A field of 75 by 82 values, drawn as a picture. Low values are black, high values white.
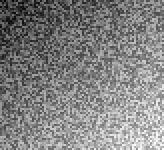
Slope: up to the bottom right. Mirror symmetry: none. Average level on the scale: 50%. Stripes: none. Odd rows or columns: none. Ninth with the lowest average: top left. Ninth with the highest average: bottom right.
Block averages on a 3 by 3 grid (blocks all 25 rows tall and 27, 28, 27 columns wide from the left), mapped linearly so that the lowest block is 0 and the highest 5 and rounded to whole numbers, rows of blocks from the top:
012 / 124 / 345
